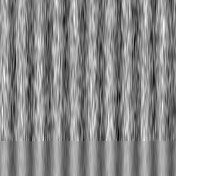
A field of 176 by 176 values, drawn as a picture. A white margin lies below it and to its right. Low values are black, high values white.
Average level on the scale: 50%. Stripes: upright, repeating 10 times. Seam: horizontal, 80% of the way down, the bottom part calmer. Slope: none.
